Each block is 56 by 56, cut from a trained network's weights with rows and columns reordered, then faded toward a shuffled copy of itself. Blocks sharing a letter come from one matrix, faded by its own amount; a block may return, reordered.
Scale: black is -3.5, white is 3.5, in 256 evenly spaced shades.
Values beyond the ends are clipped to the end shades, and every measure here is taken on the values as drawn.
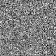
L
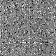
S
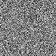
L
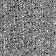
S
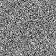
L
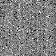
S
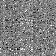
S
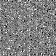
S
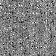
S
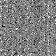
S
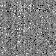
S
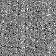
S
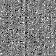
S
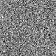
L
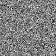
L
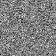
L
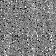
S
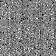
S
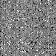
S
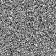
L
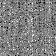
S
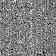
S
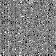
S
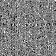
S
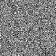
L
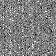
S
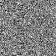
L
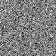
L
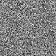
L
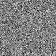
L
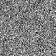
L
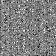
S
